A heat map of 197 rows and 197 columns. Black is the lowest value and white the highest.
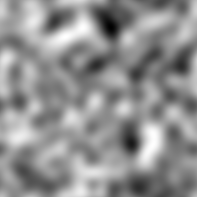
Grain: smooth. Odd rows or columns: none. Lone odd cells: none. Mirror symmetry: none.
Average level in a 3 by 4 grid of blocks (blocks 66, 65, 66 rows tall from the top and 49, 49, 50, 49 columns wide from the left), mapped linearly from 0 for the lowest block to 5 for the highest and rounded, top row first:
5 4 0 2 | 4 3 2 2 | 3 5 2 2
